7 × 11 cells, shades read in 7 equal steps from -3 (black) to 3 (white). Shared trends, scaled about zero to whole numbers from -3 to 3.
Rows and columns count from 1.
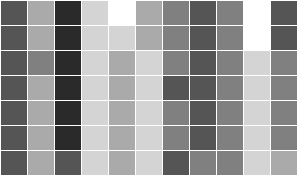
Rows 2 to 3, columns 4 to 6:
2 2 1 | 2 1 2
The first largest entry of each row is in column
5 10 4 4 4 4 4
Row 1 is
-1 1 -2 2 3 1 0 -1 0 3 -1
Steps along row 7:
up down up down up down up same up down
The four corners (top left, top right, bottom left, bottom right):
-1 -1 -1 1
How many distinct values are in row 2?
6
